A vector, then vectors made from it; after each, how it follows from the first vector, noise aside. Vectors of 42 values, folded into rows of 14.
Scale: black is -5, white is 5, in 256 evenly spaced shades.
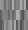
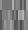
sign-scrambled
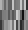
scaled up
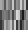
scaled up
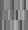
sign-scrambled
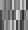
scaled up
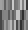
scaled up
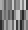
scaled up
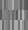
sign-scrambled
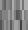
sign-scrambled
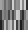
scaled up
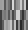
scaled up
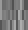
sign-scrambled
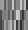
scaled up
